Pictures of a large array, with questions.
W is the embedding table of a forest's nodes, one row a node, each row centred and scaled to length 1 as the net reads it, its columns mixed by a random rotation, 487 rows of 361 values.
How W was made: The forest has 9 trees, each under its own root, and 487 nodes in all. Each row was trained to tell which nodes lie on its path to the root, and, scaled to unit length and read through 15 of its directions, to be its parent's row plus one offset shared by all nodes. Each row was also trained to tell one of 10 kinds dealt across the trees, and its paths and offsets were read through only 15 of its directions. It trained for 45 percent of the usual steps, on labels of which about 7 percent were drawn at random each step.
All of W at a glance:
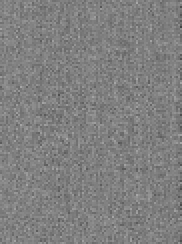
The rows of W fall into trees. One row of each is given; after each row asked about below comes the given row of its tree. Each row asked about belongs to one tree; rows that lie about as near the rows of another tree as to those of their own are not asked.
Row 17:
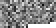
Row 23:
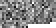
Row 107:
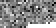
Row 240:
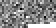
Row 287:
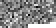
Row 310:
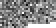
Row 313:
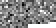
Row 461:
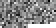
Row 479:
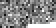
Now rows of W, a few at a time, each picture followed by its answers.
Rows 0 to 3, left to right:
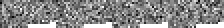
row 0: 23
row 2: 240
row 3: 240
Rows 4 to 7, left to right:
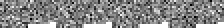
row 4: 479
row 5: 23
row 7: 23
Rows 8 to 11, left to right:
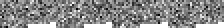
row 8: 310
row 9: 240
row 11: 461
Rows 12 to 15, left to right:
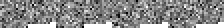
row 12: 23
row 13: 287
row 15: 23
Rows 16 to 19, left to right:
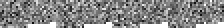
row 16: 461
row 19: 479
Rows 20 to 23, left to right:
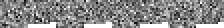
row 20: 23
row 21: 479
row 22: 313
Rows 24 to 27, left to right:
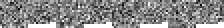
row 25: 23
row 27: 479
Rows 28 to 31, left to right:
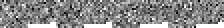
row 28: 240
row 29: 461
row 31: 461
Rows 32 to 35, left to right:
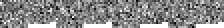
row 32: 310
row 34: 23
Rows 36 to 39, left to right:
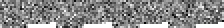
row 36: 23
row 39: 461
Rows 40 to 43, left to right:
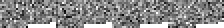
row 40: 23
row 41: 461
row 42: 23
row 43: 17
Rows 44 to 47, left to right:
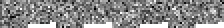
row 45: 287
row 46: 17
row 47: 23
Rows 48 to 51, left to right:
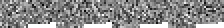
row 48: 17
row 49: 17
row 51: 17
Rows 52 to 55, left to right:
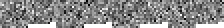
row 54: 461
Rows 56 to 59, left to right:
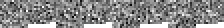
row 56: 23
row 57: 23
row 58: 17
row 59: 17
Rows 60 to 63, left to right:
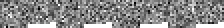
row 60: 287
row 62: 479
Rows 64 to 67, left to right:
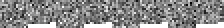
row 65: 313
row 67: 479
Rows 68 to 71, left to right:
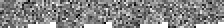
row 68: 479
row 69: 310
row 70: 479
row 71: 23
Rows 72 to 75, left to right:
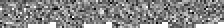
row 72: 287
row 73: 23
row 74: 23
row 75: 479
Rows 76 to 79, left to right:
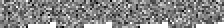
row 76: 479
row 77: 310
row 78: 461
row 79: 313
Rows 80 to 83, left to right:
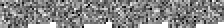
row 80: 17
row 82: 23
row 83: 461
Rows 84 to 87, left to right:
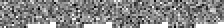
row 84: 461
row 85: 479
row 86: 461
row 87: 310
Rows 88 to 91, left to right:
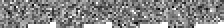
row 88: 479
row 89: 107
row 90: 313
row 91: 310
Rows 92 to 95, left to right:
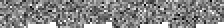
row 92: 107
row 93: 461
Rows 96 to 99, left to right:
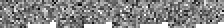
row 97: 23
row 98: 23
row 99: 461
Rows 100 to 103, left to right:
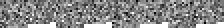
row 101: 287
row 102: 310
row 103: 107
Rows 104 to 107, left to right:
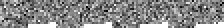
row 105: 107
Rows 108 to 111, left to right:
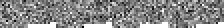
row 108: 107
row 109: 240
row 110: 310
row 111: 17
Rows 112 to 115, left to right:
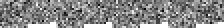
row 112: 461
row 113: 23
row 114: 240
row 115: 107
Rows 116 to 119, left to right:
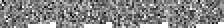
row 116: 23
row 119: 240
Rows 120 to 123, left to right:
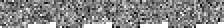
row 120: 240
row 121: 479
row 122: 287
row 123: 313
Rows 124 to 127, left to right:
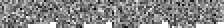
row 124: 17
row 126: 479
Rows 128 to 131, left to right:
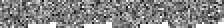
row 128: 461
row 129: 461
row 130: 479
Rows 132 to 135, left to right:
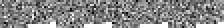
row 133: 479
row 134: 310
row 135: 287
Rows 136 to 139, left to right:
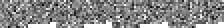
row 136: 17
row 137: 461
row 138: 23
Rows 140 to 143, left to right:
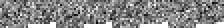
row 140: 461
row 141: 23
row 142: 310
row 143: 240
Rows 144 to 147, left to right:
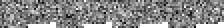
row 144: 23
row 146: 107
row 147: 287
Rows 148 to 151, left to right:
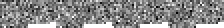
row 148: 479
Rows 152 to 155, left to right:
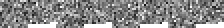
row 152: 287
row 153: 17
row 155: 23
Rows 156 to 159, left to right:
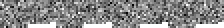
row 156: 23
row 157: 107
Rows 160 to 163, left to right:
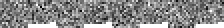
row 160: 240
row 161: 23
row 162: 461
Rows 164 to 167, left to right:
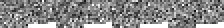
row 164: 479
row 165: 287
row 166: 287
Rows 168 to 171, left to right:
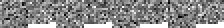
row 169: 107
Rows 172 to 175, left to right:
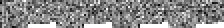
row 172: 479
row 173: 479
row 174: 479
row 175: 17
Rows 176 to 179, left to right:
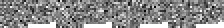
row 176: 479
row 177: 23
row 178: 479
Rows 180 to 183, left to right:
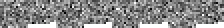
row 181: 461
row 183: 107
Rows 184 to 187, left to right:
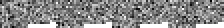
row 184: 479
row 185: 310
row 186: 310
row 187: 461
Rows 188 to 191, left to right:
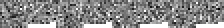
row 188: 310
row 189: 107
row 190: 23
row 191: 461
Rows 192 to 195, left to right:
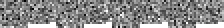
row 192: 23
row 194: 287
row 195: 461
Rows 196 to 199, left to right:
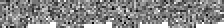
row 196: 479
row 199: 461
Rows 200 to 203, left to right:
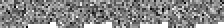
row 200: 461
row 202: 461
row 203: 23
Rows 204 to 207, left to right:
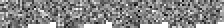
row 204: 17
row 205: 17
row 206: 287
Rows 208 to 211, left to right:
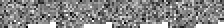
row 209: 310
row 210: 240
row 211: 479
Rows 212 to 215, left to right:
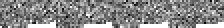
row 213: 313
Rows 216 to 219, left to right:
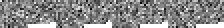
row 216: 17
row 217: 23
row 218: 479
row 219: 17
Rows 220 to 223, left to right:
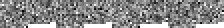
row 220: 23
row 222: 240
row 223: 461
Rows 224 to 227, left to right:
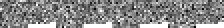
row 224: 287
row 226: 310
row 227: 461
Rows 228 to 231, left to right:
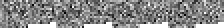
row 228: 479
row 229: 461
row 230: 461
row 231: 461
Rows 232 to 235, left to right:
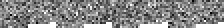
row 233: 240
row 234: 310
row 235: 310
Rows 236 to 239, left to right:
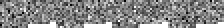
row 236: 287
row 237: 461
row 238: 310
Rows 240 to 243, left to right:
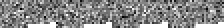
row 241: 23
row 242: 23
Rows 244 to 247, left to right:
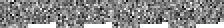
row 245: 23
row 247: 23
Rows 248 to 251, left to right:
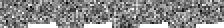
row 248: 107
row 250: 17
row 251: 479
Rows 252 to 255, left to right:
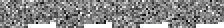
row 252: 23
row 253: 461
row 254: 479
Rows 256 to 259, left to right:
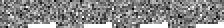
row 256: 310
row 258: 287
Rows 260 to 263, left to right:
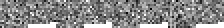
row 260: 313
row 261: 461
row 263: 17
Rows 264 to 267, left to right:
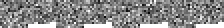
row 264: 287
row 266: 479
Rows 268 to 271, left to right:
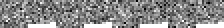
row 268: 240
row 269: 313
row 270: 107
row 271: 287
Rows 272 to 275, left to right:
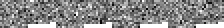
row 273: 240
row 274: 479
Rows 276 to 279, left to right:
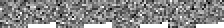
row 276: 287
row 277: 479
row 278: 310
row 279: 313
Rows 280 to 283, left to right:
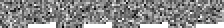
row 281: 310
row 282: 310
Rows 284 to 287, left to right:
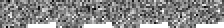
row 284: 287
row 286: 310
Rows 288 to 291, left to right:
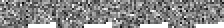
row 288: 479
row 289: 23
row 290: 17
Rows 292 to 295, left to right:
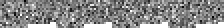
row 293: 479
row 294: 479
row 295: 240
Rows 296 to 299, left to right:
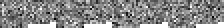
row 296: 23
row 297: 287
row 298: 23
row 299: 240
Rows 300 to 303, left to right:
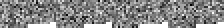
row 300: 17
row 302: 310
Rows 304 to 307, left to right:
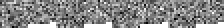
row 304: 479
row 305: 461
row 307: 23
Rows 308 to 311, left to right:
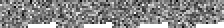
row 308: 240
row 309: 107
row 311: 287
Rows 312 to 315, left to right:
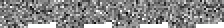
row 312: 17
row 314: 23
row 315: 17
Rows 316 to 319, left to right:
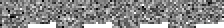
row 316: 461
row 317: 310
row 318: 107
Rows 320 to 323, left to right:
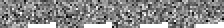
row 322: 313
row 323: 310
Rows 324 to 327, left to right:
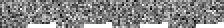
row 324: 310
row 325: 17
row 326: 461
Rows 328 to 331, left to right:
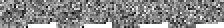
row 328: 461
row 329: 461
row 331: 313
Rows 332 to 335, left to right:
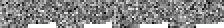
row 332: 107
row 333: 23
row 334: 17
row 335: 313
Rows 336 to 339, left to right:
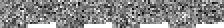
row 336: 107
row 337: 479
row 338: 17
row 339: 17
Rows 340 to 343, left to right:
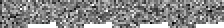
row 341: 287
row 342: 17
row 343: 461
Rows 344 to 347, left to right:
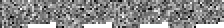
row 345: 310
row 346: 287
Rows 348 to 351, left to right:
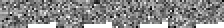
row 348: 240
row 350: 461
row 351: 310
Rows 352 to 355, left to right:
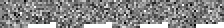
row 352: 23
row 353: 313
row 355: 287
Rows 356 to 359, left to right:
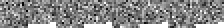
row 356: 479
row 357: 461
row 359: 23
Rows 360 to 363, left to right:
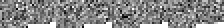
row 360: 23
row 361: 479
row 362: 461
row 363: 313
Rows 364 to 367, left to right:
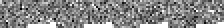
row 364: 310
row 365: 240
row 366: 23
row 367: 23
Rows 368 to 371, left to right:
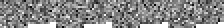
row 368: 107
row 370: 313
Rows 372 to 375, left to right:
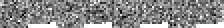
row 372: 310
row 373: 17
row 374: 461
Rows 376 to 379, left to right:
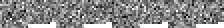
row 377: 107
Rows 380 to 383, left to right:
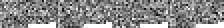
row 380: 240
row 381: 313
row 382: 461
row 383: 107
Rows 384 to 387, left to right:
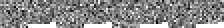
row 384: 240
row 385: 479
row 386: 240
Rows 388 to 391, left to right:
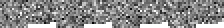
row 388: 240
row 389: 23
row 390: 23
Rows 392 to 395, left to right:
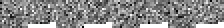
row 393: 240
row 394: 107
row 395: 461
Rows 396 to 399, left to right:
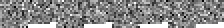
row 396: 240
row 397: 313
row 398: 461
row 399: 310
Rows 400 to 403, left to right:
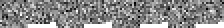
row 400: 23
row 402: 479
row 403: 23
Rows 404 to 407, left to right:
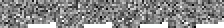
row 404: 17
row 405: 240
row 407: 287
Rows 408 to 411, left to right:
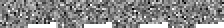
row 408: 23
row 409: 17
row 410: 479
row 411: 461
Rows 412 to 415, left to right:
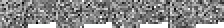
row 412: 107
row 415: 313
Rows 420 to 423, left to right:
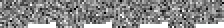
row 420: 310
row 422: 287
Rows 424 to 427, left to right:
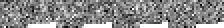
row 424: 479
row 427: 313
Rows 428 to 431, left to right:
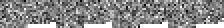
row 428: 107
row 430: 479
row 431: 461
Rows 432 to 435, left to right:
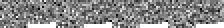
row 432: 461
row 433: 17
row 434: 17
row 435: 17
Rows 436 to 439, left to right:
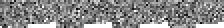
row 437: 17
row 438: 310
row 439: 461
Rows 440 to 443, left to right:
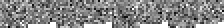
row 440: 17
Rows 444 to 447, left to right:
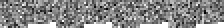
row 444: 17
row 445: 461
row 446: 17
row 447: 17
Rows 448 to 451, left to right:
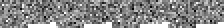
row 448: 240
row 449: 107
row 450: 287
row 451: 461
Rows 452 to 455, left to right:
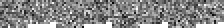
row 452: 310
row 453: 240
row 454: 240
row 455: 287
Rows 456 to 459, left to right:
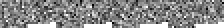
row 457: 23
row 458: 287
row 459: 461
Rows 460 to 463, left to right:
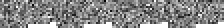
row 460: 479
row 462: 479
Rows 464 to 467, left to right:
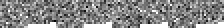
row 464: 17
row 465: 107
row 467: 23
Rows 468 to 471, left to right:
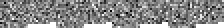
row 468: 310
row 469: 17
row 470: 461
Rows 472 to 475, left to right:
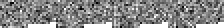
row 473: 313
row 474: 17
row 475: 17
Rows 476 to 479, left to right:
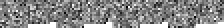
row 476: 313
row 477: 461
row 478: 17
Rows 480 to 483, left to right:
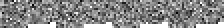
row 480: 310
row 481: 310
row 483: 461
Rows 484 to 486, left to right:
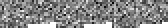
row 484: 17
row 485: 107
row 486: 313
